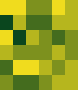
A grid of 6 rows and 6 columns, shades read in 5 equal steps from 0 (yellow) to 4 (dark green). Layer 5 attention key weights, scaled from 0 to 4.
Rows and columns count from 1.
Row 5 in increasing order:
0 0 1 1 2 3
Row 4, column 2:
2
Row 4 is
1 2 2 2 1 2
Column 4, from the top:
2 3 2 2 1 2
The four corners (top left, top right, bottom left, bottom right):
0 1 2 1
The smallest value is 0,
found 6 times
